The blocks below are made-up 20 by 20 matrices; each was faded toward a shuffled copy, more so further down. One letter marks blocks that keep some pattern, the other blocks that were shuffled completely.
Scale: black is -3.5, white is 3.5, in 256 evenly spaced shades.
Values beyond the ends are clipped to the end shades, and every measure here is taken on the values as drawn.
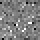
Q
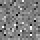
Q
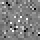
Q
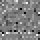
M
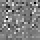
M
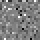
M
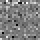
M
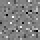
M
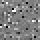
Q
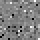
M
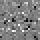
M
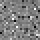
M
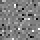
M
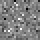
Q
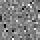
Q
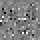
M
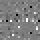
M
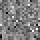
M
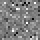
Q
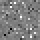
Q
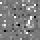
M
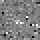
Q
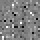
M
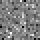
Q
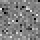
Q
